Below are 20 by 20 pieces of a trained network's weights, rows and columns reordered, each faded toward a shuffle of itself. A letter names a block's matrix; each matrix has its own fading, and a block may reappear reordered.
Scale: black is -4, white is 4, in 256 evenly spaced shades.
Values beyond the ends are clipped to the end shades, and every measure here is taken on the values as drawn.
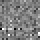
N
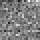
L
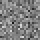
N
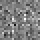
N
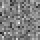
N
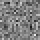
L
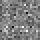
N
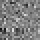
L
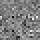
L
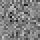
N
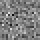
L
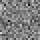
L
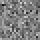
N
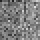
N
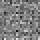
L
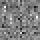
L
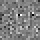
N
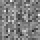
N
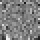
L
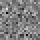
L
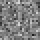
N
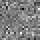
L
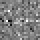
N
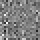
L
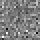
L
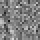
N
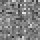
N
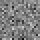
L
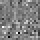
N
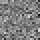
L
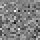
L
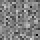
N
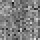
N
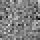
L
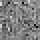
N
